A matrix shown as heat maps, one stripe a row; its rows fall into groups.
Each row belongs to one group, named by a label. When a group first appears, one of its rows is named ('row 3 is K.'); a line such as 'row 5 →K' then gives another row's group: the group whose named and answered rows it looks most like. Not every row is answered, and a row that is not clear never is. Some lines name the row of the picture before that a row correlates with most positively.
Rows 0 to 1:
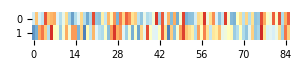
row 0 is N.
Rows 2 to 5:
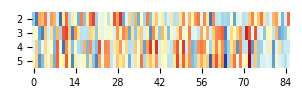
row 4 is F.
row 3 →F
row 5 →F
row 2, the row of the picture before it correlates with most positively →1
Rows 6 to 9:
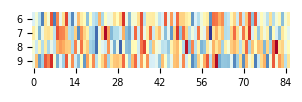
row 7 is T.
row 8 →T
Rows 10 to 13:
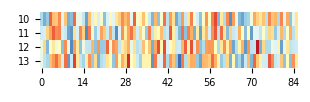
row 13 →N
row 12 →F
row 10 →N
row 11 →N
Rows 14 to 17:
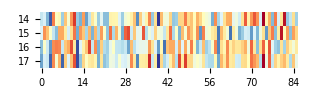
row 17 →T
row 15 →N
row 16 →T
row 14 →T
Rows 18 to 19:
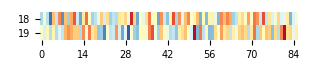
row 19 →T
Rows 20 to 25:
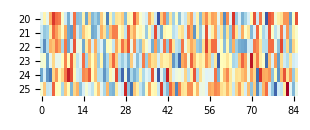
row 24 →T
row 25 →F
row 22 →N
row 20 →N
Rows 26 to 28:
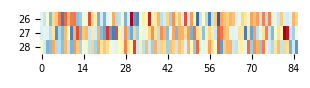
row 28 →F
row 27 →F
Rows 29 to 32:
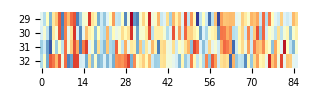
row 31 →F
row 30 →F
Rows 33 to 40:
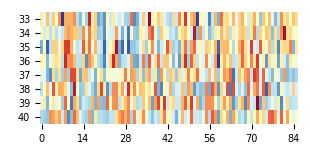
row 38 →N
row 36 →T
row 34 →T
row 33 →T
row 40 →N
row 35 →T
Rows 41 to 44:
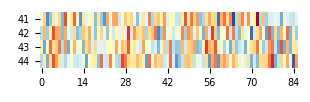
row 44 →N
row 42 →N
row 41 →F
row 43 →N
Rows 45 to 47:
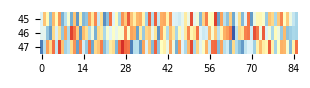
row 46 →F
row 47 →N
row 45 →N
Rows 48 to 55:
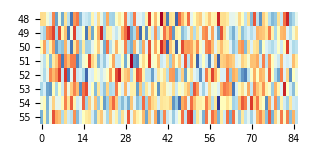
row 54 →T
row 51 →T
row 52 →N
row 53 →F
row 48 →F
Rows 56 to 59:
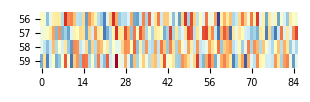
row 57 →N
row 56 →T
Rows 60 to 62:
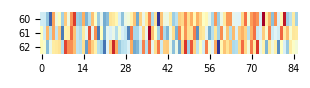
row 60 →T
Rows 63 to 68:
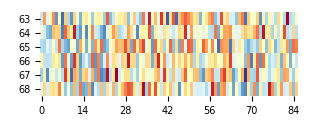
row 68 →N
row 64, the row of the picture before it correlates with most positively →60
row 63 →F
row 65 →N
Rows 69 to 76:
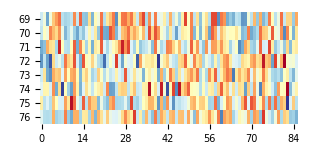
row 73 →F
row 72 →T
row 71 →N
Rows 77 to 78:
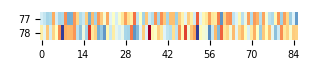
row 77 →F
